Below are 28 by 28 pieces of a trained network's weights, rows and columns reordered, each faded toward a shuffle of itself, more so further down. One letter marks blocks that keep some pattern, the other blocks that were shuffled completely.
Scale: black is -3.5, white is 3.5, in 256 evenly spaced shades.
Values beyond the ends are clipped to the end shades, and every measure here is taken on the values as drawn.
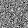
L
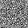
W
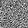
W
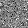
L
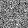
L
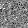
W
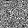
W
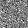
L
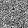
W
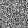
W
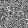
L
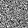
L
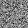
L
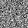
L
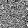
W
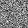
L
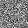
L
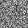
W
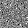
L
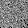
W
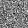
L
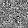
L
